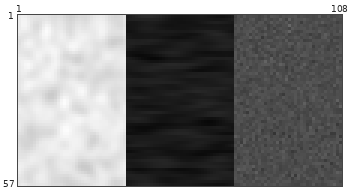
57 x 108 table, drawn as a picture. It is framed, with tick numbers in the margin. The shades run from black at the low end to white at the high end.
The table splits into one row of 3 panels. Panel 1,1: very high, blotchy, faint in contrast. Panel 1,2: very low, streaked across, faint in contrast. Panel 1,3: low, fine-grained, faint in contrast.
